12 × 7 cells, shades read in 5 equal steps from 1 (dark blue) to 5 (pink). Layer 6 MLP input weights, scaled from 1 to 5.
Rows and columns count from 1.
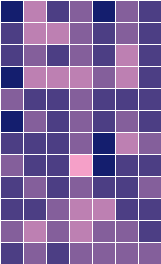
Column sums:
24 36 30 41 26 35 27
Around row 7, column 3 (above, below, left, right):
2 2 2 3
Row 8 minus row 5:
0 0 0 2 -1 0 0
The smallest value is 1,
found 6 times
